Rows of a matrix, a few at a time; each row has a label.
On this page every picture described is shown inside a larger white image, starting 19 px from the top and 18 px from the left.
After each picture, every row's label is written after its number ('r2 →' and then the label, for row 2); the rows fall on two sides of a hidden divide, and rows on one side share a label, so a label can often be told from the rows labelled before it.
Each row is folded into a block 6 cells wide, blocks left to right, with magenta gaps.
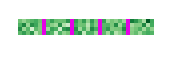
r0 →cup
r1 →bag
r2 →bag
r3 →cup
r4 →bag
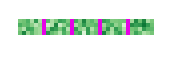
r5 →bag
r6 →bag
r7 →bag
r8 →bag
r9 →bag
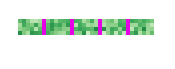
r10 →bag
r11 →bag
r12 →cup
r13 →cup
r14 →bag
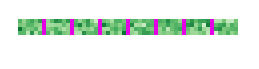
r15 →bag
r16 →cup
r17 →cup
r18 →bag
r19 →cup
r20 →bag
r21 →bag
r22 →cup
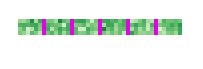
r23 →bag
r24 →bag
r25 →bag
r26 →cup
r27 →bag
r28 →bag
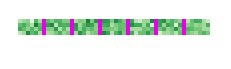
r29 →cup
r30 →cup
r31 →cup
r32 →bag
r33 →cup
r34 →bag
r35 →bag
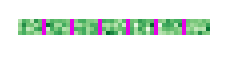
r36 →bag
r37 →cup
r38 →cup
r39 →cup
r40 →bag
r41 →bag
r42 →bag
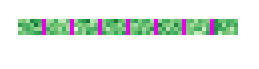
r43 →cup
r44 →cup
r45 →bag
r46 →bag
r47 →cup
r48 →cup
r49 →bag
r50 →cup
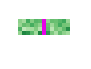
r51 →cup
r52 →bag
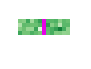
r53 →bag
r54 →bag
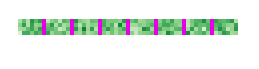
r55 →cup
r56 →cup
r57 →cup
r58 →cup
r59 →bag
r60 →cup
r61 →bag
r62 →cup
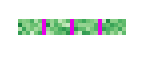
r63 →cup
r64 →cup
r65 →cup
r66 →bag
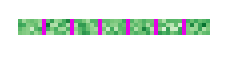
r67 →cup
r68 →cup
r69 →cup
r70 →cup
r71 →bag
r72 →cup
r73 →cup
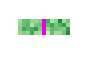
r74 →bag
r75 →cup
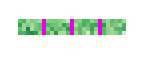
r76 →cup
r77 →cup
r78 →bag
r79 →bag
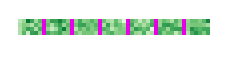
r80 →bag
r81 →bag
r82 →bag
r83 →cup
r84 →bag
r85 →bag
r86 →cup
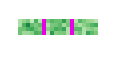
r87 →bag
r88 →bag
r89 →bag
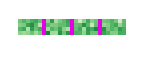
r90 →bag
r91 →bag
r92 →bag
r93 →bag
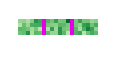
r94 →cup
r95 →bag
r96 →bag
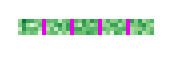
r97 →bag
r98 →bag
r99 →bag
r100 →bag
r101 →cup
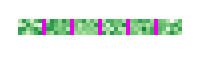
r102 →bag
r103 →cup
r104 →bag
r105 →bag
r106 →bag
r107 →cup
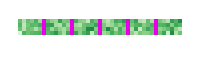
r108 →cup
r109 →cup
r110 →bag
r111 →cup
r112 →bag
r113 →bag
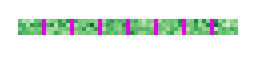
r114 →cup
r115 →cup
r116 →cup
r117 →bag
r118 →bag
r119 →bag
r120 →bag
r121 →cup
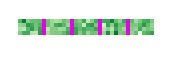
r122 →bag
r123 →cup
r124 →cup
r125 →bag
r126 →bag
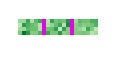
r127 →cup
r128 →bag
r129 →bag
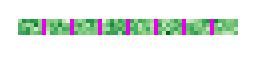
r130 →cup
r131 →cup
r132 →cup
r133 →bag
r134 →cup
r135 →cup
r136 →cup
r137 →bag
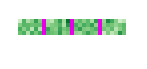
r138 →bag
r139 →bag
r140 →cup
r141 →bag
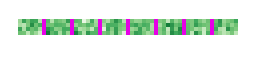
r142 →bag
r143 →cup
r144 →bag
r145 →bag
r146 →cup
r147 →bag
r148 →cup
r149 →bag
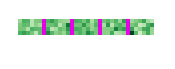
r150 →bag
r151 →bag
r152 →bag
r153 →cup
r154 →bag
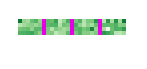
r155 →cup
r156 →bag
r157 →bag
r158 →bag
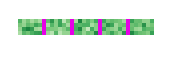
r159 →cup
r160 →cup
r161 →bag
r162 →cup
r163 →bag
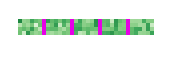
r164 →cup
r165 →cup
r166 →bag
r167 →cup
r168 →cup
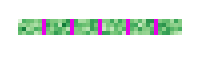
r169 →bag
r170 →cup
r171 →cup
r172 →bag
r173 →cup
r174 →cup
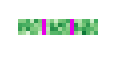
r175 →bag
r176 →cup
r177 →cup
